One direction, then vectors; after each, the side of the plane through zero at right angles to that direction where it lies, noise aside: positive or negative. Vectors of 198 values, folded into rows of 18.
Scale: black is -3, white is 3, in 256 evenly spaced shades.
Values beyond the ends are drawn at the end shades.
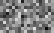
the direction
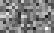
negative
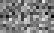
positive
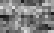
positive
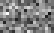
negative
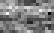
negative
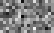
positive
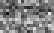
positive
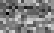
positive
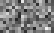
negative
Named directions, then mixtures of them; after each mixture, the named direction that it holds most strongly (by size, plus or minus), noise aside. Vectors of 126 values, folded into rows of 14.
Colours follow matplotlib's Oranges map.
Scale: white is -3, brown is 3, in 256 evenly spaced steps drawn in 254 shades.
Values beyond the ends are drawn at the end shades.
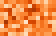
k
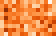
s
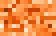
k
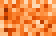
s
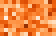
s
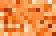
s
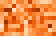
k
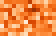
k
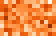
s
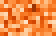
k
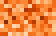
k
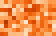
k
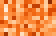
s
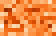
k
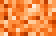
k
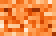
k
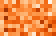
s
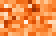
k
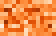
k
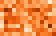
s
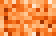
s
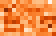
s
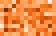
s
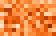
s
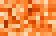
k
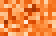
k
